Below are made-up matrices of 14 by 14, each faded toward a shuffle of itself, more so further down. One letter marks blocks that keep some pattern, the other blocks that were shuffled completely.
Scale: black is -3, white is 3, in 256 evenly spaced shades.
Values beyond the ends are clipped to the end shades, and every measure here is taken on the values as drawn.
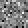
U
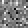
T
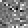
T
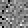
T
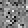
U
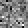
T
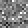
U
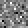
U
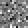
U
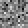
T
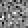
U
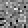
U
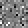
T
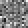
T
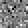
U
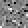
U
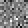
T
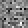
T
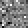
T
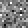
U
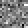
T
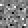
U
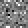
T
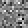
U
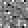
U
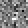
T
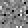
U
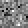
U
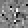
T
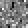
T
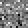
U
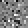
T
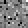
U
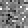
U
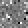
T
